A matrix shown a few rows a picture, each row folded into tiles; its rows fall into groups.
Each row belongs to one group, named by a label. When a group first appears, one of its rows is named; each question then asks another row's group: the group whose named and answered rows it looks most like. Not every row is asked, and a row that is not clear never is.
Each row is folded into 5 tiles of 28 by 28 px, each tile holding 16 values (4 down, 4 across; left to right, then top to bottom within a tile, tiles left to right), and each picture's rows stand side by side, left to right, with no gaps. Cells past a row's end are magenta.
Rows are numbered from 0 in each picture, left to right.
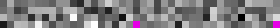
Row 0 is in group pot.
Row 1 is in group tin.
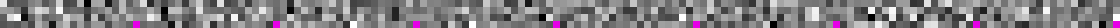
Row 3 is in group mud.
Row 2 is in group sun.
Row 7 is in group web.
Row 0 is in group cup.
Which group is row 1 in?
cup
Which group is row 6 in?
pot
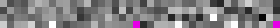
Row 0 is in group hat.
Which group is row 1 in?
pot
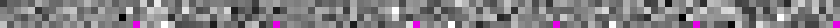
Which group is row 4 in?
mud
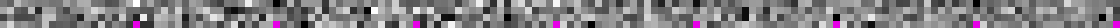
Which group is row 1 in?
pot
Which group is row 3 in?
cup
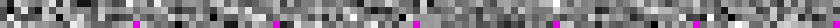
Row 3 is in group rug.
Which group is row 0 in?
sun
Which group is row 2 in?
pot
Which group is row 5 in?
pot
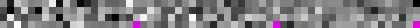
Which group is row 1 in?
web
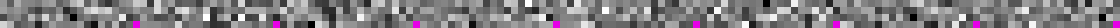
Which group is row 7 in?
mud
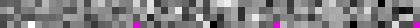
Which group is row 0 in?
cup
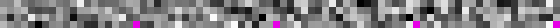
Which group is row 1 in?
pot
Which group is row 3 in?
sun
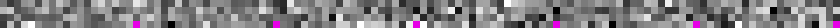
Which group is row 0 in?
cup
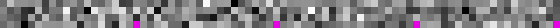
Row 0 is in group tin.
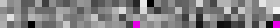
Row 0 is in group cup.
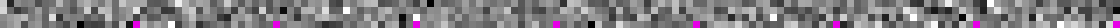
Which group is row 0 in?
rug
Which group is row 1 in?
hat
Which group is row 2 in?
web
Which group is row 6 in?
pot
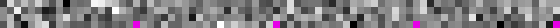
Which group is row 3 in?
rug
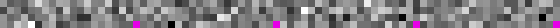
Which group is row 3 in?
mud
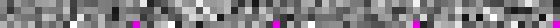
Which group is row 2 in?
cup
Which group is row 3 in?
pot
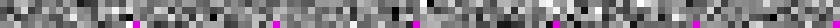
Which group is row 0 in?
sun
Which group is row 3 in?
rug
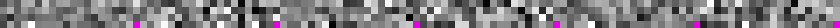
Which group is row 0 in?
cup
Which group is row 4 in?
hat
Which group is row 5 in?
tin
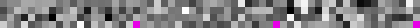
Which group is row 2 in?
sun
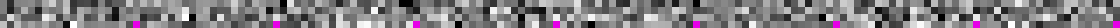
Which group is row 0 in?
sun
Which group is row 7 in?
hat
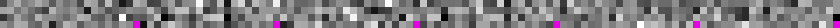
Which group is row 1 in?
cup
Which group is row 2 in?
pot
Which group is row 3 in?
cup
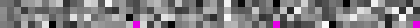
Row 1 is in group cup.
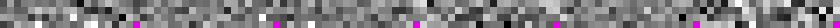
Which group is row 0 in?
pot
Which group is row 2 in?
cup
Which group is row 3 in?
rug
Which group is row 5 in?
hat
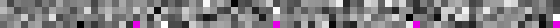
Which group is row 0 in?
rug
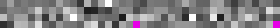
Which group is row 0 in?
pot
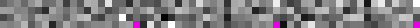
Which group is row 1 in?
cup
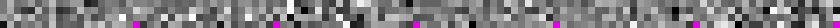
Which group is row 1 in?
rug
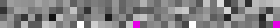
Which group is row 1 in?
mud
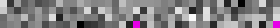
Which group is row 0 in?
rug
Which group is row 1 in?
web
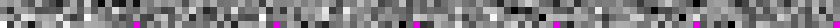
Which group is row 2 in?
web
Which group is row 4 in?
pot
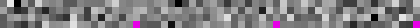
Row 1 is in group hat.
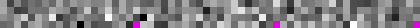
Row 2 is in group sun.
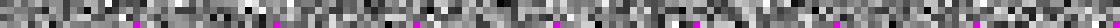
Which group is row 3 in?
sun
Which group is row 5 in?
hat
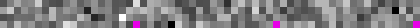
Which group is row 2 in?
hat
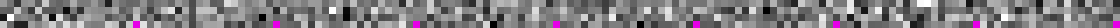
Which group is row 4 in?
rug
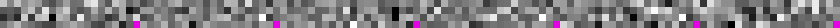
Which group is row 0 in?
web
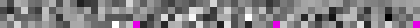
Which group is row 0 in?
sun
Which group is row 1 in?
rug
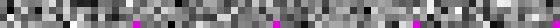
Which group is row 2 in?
tin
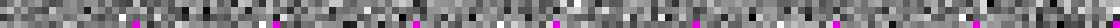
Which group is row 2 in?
mud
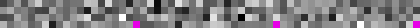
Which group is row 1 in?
tin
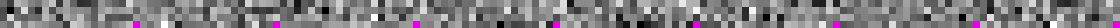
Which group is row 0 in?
sun
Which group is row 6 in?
mud
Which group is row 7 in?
sun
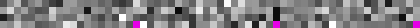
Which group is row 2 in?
mud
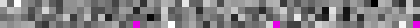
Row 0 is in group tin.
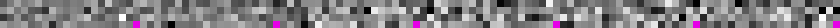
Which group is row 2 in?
tin
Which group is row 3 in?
sun
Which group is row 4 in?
pot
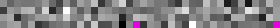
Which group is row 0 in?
web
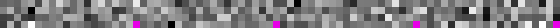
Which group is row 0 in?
cup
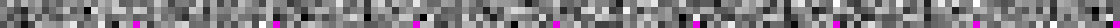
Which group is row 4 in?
web
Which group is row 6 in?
cup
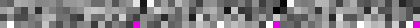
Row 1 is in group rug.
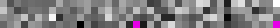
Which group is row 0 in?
rug
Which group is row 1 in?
cup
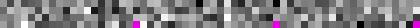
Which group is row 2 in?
rug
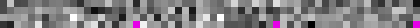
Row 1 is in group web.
